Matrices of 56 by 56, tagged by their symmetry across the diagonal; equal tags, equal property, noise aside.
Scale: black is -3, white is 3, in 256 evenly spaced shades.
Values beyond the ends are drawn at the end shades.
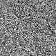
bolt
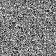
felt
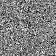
bolt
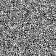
bolt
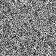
felt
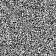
bolt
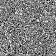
felt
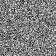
felt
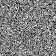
felt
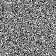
bolt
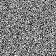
felt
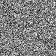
felt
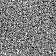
bolt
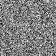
felt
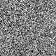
bolt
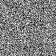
bolt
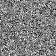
bolt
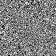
bolt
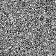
felt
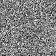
felt
